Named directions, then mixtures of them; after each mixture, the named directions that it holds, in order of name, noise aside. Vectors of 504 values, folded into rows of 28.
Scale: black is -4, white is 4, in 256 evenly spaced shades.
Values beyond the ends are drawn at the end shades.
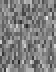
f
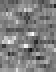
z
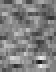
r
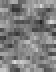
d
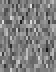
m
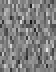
m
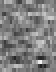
r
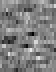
z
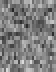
d, f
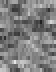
d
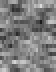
d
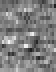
z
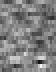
r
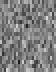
f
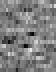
z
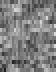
d, f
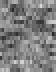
d, f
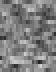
d, r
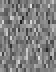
m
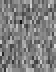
f, m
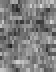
d, m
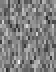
f, m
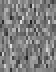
m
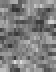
d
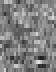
f, r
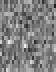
f, z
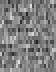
m, z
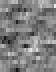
d, z
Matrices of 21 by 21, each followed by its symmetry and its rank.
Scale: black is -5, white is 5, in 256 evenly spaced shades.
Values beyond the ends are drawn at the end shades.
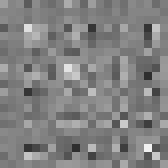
symmetric, rank three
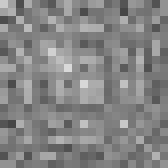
symmetric, rank three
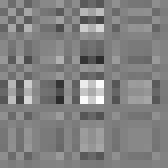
symmetric, rank one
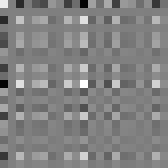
symmetric, rank one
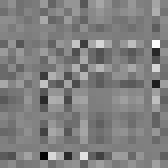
antisymmetric, rank two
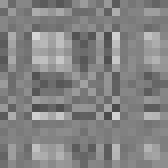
symmetric, rank two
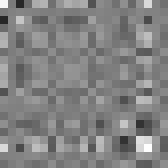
symmetric, rank two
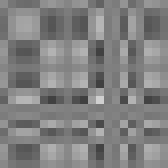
symmetric, rank one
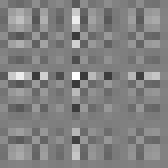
symmetric, rank one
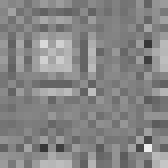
symmetric, rank three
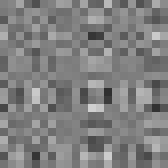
antisymmetric, rank two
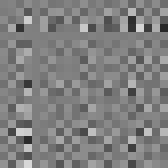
antisymmetric, rank two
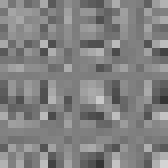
symmetric, rank two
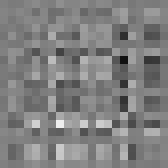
antisymmetric, rank two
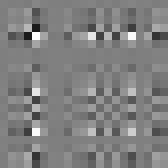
symmetric, rank one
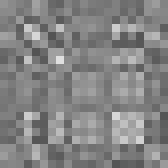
symmetric, rank three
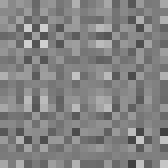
symmetric, rank two
